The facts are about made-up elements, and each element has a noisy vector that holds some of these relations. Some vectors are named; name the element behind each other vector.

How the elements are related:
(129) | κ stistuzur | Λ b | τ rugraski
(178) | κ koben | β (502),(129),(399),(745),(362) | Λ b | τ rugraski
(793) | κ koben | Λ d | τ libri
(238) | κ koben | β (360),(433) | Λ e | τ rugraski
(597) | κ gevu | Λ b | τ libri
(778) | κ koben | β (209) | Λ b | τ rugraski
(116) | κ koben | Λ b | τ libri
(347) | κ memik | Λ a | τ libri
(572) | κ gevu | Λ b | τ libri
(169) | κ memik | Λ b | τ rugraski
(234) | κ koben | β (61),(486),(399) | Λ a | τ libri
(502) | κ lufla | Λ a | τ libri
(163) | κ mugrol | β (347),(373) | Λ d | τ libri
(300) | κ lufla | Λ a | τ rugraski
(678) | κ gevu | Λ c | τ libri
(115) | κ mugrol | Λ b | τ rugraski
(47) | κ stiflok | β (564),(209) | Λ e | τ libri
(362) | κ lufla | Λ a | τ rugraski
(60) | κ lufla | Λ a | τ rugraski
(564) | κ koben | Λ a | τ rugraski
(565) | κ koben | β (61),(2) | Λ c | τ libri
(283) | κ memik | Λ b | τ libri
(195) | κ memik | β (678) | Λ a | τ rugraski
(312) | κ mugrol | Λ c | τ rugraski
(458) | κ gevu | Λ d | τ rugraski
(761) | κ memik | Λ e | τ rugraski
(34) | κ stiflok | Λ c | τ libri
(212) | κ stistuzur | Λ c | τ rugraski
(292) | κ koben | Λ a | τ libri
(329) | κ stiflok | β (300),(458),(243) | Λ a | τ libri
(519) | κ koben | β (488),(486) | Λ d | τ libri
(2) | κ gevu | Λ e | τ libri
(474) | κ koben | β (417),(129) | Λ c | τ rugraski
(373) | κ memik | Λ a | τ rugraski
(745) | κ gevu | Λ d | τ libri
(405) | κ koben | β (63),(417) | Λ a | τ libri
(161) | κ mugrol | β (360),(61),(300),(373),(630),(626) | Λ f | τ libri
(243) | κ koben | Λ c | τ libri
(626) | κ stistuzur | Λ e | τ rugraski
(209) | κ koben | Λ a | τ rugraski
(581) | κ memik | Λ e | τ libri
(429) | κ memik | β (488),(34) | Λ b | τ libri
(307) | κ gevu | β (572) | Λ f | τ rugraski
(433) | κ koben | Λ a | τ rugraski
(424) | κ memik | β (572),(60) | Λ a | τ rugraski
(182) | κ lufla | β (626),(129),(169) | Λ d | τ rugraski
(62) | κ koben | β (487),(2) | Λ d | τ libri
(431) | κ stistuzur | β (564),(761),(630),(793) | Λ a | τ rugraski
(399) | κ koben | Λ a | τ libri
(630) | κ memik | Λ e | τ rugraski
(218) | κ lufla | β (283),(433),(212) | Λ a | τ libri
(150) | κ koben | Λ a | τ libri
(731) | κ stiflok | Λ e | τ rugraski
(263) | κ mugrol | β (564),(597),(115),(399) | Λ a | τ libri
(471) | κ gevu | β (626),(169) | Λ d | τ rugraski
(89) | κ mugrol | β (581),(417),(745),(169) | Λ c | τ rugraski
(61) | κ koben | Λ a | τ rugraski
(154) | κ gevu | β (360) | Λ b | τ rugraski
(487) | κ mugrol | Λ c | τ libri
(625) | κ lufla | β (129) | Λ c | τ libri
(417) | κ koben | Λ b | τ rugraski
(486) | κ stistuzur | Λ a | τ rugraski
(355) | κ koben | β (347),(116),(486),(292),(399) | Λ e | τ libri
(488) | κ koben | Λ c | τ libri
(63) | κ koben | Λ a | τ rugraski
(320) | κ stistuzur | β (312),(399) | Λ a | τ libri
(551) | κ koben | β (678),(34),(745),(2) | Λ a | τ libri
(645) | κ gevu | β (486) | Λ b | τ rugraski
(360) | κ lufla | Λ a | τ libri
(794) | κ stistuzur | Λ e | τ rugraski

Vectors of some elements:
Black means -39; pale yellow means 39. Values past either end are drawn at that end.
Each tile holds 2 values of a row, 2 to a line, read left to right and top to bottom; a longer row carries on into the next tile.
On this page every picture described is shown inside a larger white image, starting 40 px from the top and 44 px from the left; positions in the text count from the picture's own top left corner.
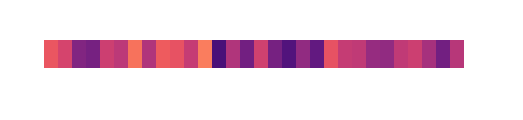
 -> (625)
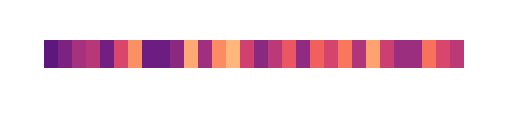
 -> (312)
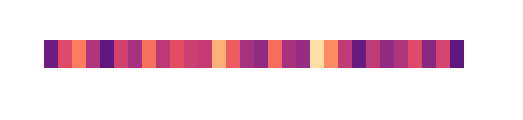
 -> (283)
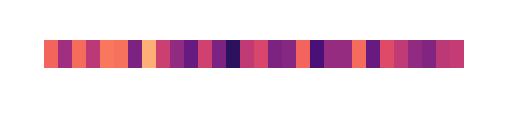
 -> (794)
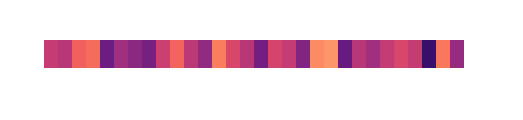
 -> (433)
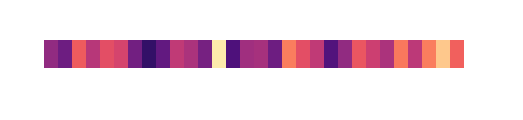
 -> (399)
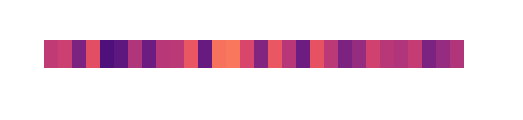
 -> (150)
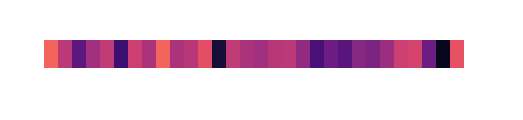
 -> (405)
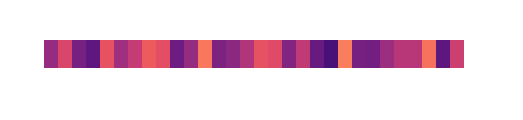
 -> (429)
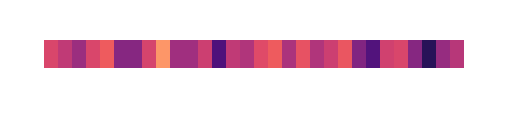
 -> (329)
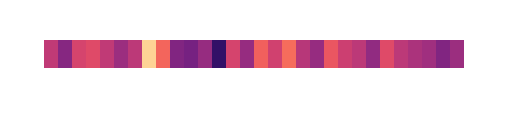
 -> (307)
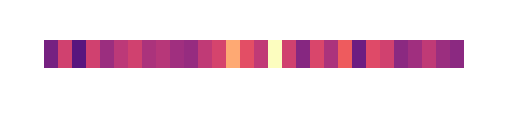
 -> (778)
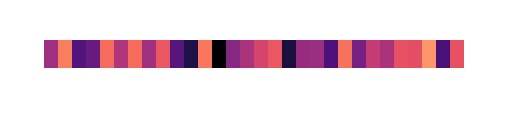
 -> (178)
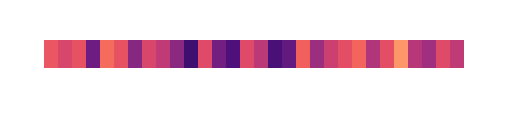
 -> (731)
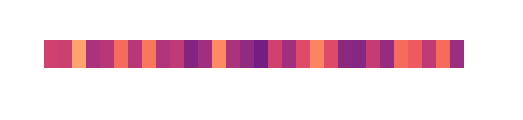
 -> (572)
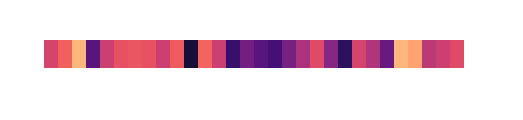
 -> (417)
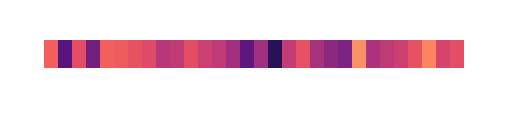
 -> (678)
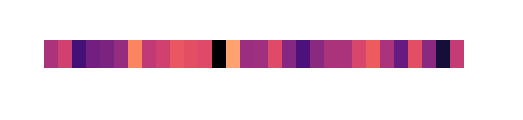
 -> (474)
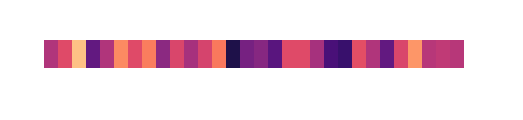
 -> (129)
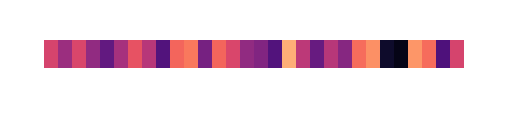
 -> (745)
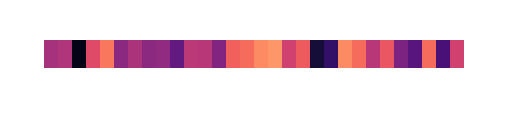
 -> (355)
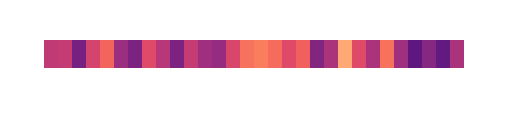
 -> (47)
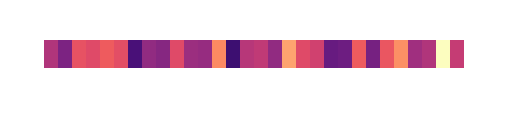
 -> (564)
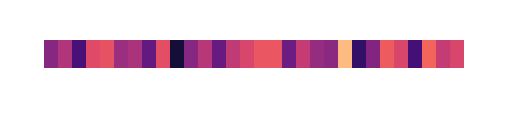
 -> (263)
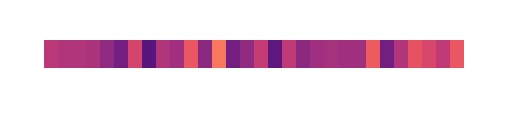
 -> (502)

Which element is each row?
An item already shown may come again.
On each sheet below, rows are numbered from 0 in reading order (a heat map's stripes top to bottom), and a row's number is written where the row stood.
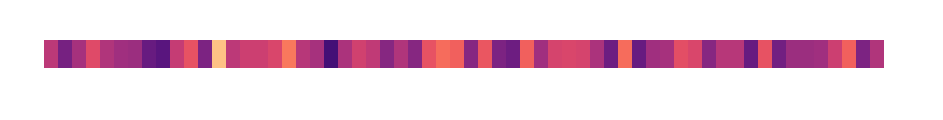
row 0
(292)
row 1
(429)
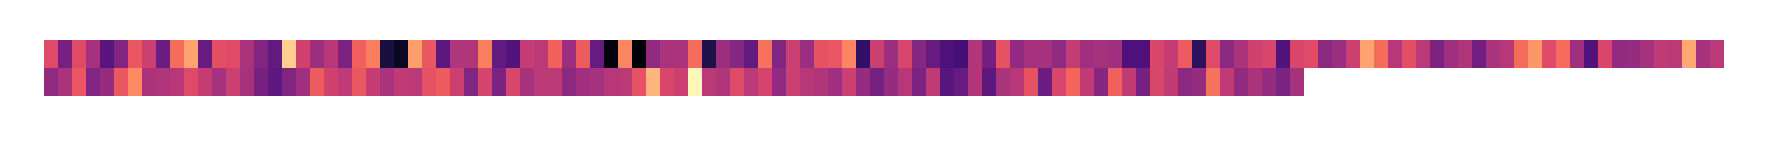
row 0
(745)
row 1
(178)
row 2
(195)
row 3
(645)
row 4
(487)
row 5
(778)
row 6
(150)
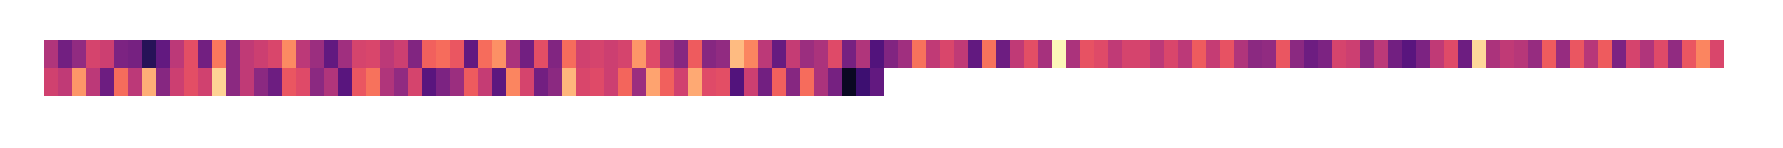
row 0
(292)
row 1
(283)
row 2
(761)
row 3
(347)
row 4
(626)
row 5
(238)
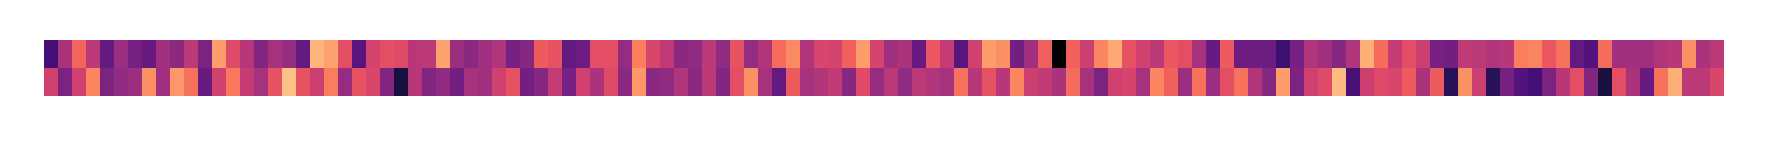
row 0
(373)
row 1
(488)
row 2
(161)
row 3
(645)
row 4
(458)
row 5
(60)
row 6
(243)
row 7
(417)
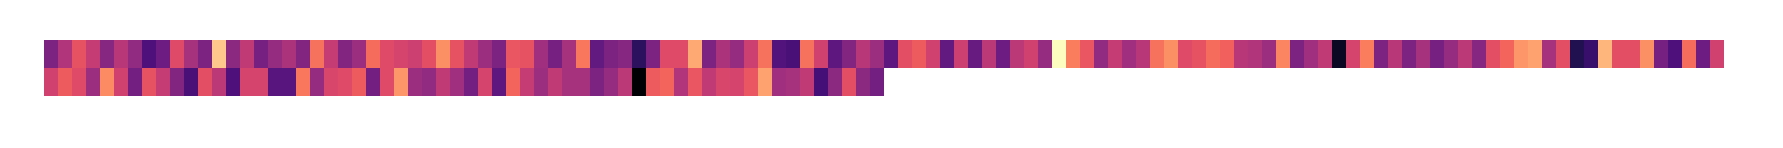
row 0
(61)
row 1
(431)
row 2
(630)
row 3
(355)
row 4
(731)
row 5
(163)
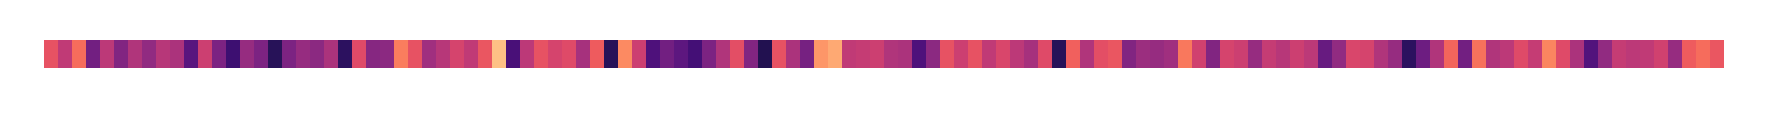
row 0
(63)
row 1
(417)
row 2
(565)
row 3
(292)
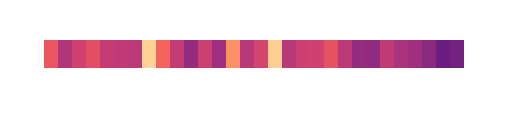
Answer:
(154)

